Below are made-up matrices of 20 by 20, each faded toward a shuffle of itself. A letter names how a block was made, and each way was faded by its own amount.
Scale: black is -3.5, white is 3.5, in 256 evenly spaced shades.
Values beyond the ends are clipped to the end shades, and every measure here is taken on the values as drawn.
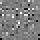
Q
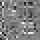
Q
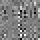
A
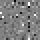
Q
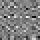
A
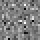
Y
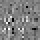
Q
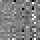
A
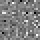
Y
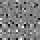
Q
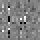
A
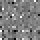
Q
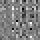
A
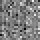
Y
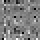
A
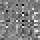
Q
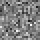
Y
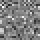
Y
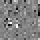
A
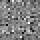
Y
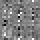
A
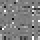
Q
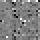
Q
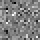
Y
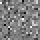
Y
